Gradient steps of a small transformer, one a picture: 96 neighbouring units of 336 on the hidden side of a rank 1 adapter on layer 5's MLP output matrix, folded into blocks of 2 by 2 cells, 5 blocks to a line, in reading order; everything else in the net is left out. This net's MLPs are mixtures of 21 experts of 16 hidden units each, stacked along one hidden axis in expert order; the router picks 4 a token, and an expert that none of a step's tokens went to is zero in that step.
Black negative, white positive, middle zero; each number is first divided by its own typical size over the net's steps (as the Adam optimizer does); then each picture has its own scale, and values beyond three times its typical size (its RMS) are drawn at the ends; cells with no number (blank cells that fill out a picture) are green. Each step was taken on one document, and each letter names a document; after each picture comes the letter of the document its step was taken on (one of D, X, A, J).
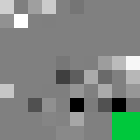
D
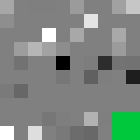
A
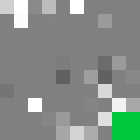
D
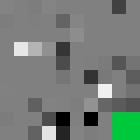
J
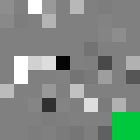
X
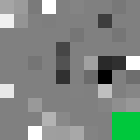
D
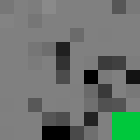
J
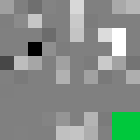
A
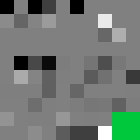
X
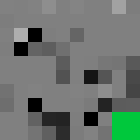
J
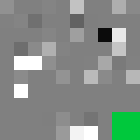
A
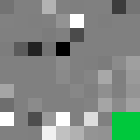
J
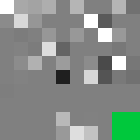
A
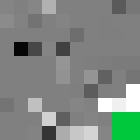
J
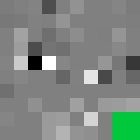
J
